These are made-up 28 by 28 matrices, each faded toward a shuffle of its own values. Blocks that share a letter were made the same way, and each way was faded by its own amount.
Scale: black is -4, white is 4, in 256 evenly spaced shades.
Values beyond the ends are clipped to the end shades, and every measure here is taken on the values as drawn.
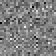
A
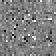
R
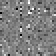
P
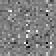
P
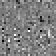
P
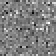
P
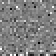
R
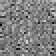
A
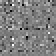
P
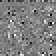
P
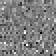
R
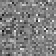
A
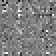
P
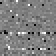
R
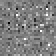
P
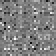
R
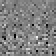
P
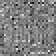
R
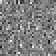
A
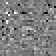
R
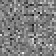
A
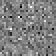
A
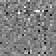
P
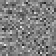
A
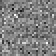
A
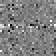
P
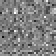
R
